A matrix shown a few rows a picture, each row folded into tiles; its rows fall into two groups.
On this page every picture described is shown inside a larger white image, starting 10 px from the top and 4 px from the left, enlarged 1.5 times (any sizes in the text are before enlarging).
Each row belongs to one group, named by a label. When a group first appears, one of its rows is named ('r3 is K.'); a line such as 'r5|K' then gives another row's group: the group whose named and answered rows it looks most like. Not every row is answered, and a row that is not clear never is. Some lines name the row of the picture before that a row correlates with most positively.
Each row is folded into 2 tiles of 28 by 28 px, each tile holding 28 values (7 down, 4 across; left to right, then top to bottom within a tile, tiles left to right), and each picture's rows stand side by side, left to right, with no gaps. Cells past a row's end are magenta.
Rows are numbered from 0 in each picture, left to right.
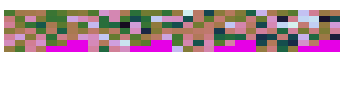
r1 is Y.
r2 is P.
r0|Y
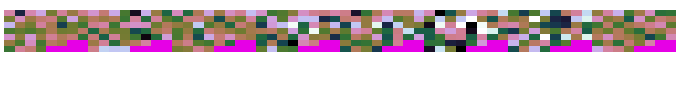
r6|Y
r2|Y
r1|P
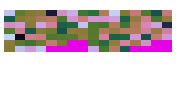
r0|P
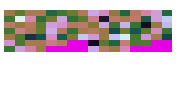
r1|P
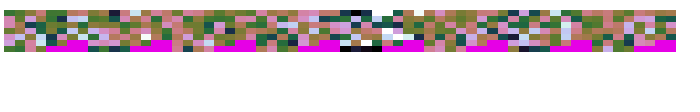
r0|Y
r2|Y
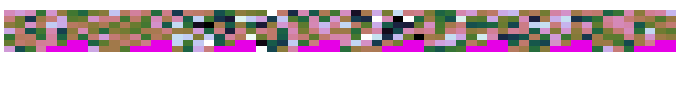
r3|P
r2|Y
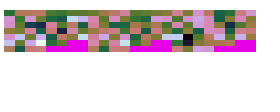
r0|Y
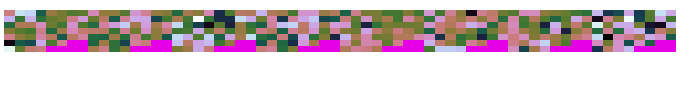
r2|Y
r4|Y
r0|P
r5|P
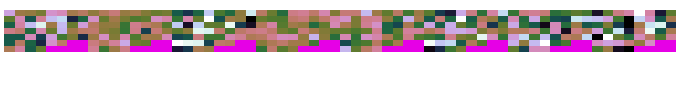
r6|Y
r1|Y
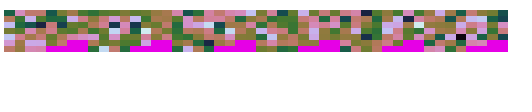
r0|Y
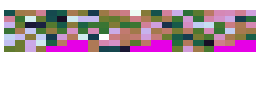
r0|Y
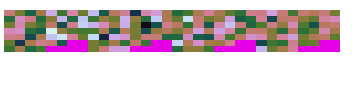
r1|P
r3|P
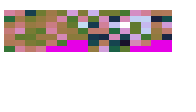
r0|P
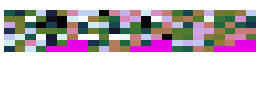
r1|P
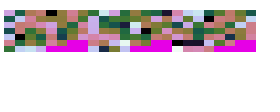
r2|P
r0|P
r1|Y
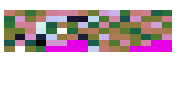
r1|P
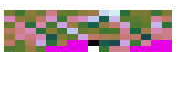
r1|P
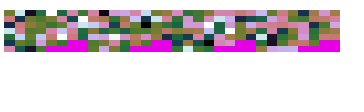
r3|P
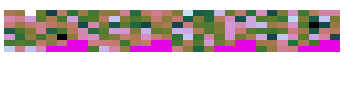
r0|P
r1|Y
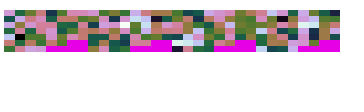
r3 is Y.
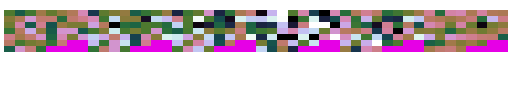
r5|P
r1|Y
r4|Y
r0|Y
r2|Y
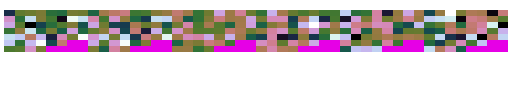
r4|P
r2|P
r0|Y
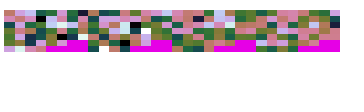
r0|P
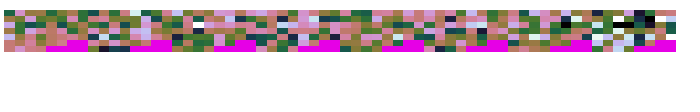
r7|Y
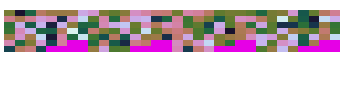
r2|Y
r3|Y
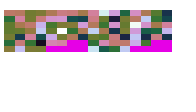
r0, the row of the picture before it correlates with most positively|1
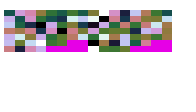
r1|P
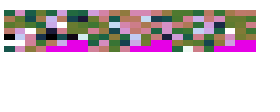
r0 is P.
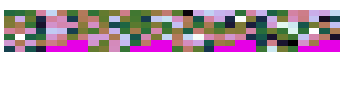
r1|Y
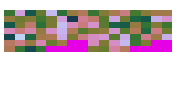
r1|Y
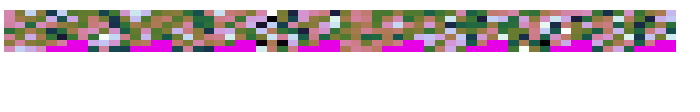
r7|Y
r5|Y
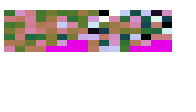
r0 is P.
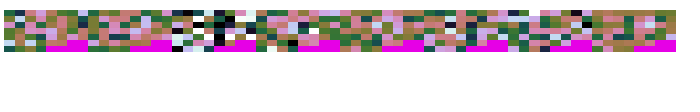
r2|Y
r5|Y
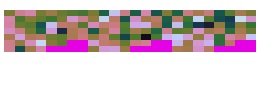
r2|Y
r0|Y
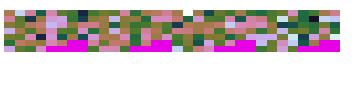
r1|Y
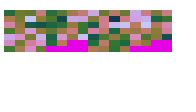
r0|Y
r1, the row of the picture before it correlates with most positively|0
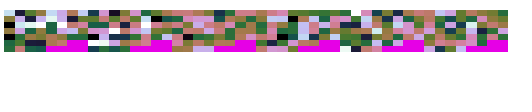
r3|P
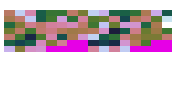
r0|P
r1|P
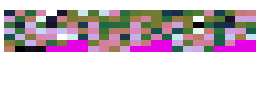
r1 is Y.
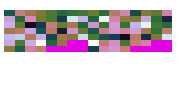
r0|Y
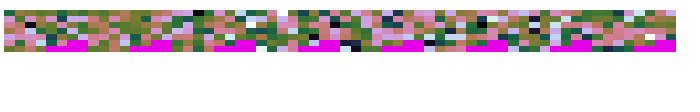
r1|Y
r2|P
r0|Y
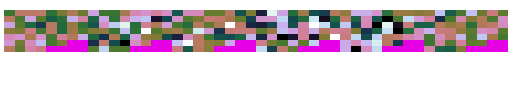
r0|Y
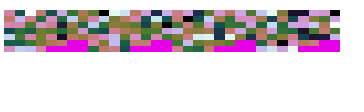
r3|P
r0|P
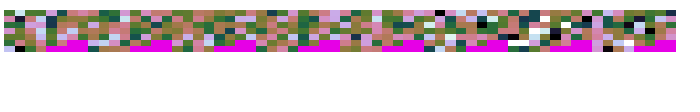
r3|Y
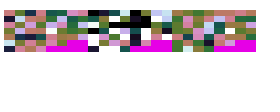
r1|Y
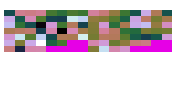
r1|P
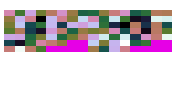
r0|P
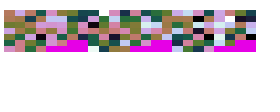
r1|P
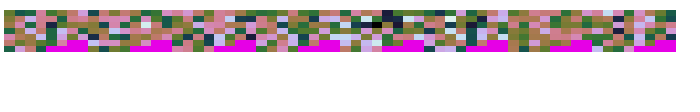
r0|Y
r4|Y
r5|Y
